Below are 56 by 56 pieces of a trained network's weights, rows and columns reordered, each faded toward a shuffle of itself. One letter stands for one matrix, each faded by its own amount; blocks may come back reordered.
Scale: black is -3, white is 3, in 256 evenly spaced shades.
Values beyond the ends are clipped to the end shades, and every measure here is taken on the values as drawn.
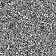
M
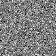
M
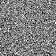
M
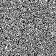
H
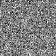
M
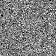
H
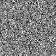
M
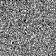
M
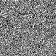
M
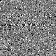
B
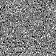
B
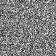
M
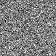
H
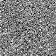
M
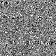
B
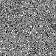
B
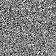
H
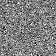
H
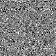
B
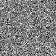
M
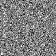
M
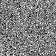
M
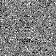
B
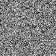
M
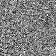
M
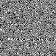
B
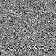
B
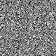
M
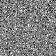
B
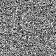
H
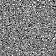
B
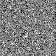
H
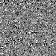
B
